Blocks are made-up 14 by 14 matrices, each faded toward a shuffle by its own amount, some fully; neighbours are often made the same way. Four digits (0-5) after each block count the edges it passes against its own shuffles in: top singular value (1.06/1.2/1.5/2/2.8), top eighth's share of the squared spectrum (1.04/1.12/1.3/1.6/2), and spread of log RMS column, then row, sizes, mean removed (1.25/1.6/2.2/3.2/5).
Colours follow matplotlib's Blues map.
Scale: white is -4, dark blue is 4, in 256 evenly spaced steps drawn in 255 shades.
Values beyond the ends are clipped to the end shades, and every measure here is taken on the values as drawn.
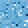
0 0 0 0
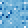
2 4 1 1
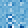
3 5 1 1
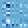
3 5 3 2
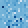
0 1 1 0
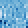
3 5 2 1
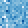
1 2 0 0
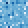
0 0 0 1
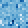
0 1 0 1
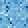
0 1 0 0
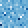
0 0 0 0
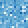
0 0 0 0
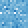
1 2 0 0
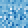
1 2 0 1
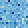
0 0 0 0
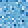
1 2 0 0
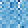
3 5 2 0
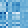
3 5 3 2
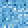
1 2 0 0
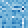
3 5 1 1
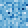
0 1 0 0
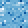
0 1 0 0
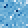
0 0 0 0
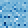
2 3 1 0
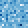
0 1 0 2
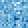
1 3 1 0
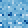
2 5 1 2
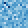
1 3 0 1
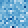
2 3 0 0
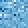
2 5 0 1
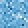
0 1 0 0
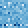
2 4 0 1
